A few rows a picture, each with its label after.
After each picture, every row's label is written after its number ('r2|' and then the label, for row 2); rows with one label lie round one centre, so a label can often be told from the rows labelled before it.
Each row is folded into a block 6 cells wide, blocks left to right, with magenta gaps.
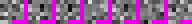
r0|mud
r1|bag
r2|bag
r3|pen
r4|bag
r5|pen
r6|mud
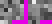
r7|mud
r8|pen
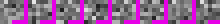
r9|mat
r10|pen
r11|mud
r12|bag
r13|mud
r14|mud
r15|pen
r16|pen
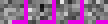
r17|mat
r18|bag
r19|pen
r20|mud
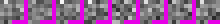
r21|pen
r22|mat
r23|pen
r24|pen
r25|mud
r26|pen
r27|pen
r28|pen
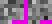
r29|mat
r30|pen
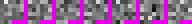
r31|pen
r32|mud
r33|mat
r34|mud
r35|pen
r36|bag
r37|mud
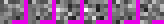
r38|pen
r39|pen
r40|bag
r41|bag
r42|pen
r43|mud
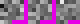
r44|mud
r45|mud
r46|pen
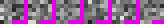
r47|bag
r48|mud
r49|mat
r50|pen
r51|bag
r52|mat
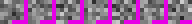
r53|pen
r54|mat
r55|mud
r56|mat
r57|mud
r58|mat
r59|mud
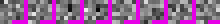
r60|pen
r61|mud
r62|bag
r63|bag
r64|mud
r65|pen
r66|mud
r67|mud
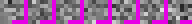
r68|mat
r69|pen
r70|mat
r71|mat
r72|mud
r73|mud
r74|bag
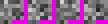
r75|pen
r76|bag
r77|pen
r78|bag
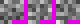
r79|pen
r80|mud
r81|mud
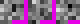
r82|bag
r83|pen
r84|bag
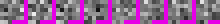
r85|mud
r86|mud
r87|mud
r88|bag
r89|mat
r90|pen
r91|pen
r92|pen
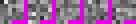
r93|pen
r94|mud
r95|mat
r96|pen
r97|mat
